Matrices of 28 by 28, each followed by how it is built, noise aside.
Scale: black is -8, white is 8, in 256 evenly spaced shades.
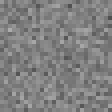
noise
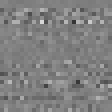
uneven rows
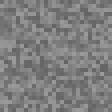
noise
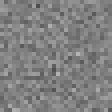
noise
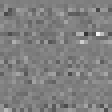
uneven rows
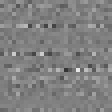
uneven rows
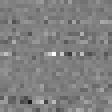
uneven rows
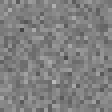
noise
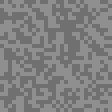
noise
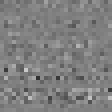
uneven rows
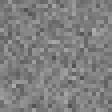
noise
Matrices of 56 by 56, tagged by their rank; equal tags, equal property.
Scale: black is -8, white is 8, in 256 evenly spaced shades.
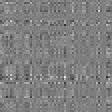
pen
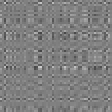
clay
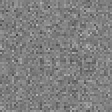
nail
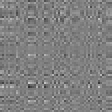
pen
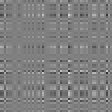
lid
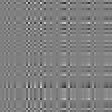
lid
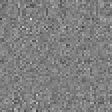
nail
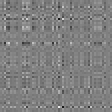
clay
